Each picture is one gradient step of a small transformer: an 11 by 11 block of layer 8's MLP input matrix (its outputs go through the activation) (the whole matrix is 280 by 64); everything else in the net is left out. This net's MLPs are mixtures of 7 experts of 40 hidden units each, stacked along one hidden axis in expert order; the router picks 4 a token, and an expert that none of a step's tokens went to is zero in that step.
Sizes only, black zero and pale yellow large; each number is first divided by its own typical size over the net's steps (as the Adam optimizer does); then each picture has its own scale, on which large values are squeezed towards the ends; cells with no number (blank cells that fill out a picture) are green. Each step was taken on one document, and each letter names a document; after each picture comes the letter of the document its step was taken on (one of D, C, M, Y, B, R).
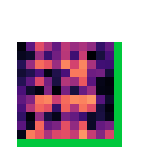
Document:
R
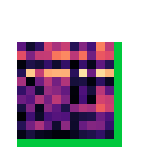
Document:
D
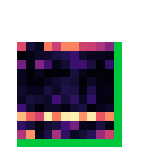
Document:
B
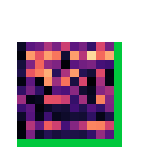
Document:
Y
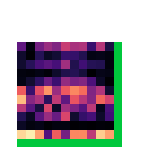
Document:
R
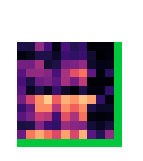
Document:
R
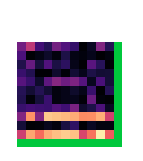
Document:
B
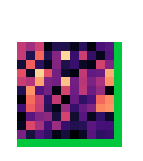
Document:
D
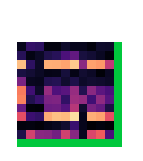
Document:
B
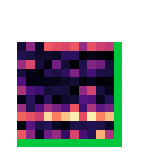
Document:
B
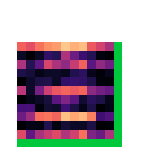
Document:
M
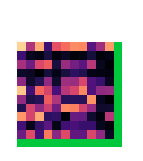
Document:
M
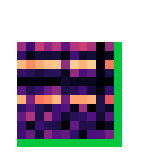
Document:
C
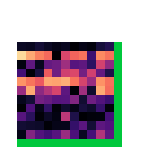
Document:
D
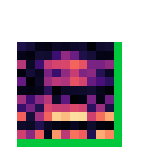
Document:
C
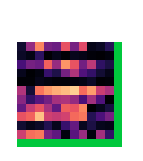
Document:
C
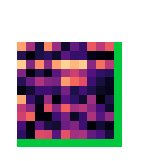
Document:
M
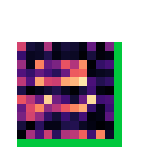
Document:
R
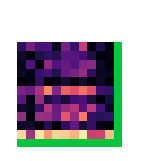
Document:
R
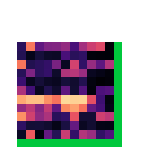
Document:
C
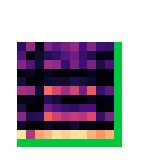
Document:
C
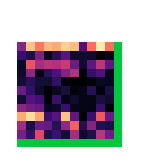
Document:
B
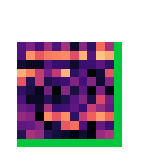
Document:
D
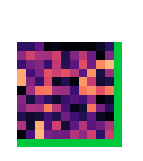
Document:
D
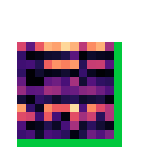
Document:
B
